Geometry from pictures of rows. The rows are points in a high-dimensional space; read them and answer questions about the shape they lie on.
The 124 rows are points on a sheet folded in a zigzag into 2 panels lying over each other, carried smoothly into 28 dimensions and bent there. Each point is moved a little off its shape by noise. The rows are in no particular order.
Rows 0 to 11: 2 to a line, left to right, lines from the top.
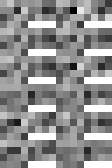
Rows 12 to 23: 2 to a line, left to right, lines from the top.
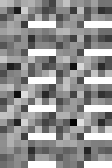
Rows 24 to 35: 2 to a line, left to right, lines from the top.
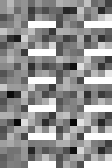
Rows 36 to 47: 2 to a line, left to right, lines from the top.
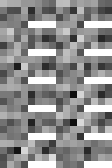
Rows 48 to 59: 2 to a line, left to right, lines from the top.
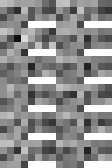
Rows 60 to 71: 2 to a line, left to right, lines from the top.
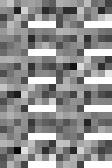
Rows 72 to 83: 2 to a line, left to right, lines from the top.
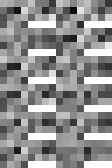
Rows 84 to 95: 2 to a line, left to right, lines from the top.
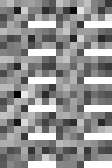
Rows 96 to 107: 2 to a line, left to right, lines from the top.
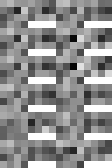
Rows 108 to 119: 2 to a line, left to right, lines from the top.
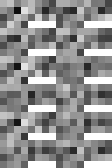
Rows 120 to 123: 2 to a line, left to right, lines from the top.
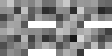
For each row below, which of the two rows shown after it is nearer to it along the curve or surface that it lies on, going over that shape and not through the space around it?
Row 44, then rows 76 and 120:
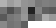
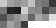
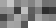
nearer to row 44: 76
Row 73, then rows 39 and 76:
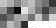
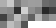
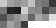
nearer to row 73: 76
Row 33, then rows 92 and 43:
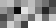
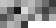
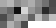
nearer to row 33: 43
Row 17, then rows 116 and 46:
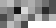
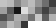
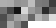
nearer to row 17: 46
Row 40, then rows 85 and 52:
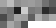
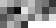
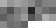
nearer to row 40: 85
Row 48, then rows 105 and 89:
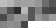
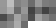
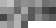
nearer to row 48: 89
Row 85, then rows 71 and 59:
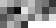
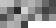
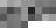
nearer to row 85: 71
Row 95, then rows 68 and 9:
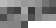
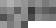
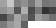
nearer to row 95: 68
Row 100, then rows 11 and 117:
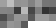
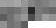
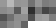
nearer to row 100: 117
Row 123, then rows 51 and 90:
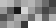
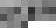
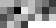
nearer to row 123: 90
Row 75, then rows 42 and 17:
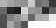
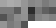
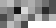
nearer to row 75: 17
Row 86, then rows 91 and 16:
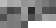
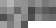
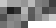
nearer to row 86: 16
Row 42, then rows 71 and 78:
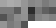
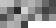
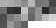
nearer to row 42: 71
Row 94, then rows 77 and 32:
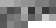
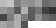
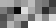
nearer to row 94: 32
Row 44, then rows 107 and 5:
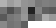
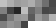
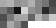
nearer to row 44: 107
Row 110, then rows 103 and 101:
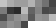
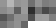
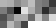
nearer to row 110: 101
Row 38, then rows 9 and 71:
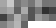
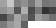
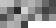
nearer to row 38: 9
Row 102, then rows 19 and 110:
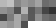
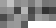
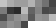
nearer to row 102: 110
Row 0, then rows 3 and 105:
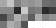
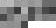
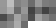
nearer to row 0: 105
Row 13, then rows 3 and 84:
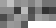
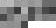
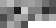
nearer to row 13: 84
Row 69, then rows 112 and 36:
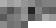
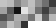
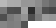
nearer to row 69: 36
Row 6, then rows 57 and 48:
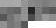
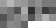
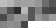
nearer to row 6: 48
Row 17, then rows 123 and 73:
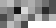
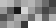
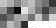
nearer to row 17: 73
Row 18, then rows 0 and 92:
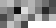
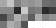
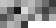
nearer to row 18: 0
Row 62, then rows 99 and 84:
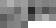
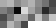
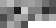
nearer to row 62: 84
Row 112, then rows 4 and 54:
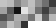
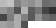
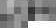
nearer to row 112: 4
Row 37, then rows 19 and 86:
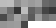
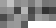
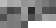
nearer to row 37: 86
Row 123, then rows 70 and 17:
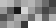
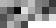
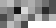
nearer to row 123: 70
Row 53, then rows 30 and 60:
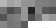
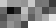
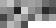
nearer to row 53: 30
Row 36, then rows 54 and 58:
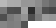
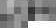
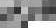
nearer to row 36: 58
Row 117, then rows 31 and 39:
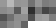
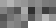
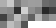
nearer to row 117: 31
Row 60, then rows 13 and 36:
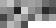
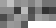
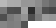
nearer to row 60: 13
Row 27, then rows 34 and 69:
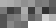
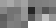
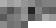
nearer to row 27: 34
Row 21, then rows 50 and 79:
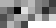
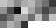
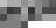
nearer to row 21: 50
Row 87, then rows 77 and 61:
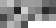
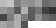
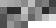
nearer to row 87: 61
